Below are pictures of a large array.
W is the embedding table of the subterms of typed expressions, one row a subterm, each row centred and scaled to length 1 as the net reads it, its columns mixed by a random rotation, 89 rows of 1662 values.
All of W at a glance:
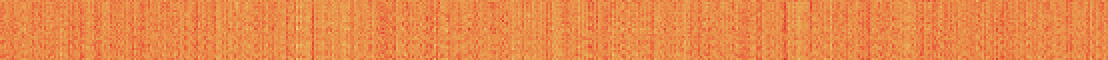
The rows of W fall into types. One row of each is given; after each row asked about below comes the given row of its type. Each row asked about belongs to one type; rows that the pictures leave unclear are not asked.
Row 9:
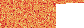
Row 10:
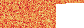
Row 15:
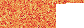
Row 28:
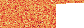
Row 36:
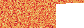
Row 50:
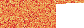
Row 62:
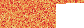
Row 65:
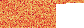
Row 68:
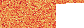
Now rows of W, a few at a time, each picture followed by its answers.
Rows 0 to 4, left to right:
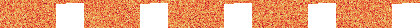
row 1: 62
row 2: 15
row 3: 36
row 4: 9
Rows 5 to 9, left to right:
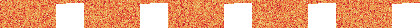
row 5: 36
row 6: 68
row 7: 36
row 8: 10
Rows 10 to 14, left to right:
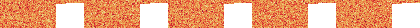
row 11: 36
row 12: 9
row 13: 65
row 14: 36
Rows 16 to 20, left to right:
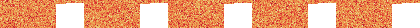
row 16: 50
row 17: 62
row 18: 65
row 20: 9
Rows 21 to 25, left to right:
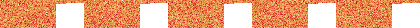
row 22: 65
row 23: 10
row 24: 65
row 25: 68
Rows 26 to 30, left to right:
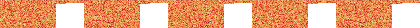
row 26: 15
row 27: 50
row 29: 15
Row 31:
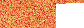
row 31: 68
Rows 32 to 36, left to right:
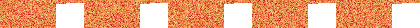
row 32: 65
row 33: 15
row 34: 15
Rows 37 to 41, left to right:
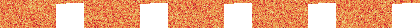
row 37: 28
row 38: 50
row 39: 10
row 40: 9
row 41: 62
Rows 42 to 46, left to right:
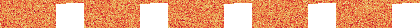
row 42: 9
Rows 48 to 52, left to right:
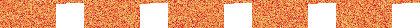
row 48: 65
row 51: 68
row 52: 62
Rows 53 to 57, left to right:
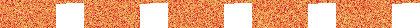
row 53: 9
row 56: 62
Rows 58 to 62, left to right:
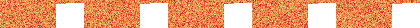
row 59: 9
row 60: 36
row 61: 68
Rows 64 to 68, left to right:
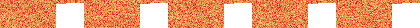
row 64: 62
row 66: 10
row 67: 10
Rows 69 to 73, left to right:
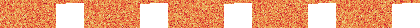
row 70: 15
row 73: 62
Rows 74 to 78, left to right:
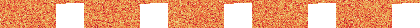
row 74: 15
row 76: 68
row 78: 50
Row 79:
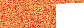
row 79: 28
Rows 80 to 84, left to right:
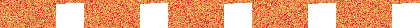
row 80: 68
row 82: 28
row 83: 68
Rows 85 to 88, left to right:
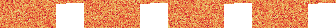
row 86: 65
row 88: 15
